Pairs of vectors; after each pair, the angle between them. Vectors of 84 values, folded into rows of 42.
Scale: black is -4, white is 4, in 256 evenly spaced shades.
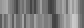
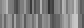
nearly parallel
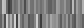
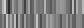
nearly parallel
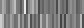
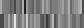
partly opposed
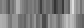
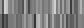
partly opposed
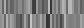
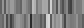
nearly opposite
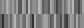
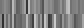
partly aligned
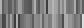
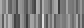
orthogonal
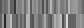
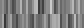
partly aligned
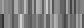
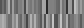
partly opposed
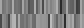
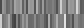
nearly opposite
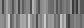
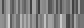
nearly parallel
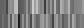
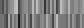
nearly parallel
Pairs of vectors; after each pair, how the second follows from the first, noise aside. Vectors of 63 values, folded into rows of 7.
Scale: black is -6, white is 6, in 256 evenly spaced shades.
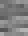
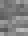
copied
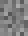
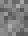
sign-scrambled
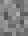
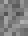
sign-scrambled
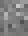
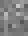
copied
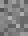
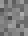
sign-scrambled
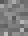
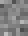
sign-scrambled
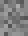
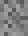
copied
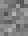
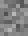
copied
